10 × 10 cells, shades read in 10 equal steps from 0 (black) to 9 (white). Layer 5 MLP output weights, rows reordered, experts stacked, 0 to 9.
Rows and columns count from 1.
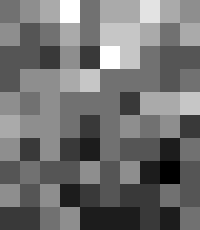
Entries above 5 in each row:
6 5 2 2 3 1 0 0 0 0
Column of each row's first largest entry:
4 6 6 5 10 1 1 5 1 4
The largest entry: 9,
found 2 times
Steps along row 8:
up down same up down up down down up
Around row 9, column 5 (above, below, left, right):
5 1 1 3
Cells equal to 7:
5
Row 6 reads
6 5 5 4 2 4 5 4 5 2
